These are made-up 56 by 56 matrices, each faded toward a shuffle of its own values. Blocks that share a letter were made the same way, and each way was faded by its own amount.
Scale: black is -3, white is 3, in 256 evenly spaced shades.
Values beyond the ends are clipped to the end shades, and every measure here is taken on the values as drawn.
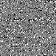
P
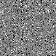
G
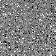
G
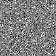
G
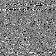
P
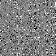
G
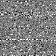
P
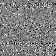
P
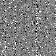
G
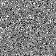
P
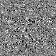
P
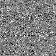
P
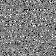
P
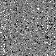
G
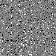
G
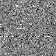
P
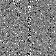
G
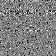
P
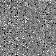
G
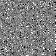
G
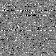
P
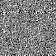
P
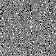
G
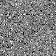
P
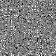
G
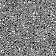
G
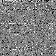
P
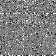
P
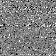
P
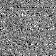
P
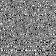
P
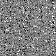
G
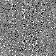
G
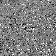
P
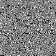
P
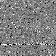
P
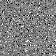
P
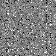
G
